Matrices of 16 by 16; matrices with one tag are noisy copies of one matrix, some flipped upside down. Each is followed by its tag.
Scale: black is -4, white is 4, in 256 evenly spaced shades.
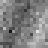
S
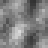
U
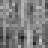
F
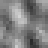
U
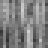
F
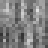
F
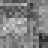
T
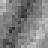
S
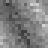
S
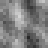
U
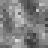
U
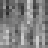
F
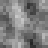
U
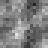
U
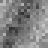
S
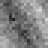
S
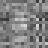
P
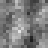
U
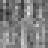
F
